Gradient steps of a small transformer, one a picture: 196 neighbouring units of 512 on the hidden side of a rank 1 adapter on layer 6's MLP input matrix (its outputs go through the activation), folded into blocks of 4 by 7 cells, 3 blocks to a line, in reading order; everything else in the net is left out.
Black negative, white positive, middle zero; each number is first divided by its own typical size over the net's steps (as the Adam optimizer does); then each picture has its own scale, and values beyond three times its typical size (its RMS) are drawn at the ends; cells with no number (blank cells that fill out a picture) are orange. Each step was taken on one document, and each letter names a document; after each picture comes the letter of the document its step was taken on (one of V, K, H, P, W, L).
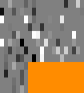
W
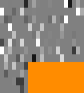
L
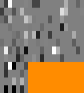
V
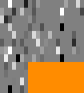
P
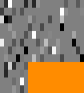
V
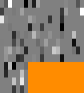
V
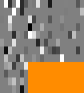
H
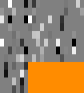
W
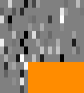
V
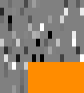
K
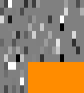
V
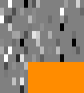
P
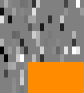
W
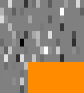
P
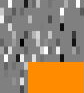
P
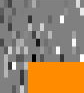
K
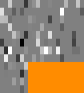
P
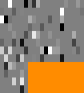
P
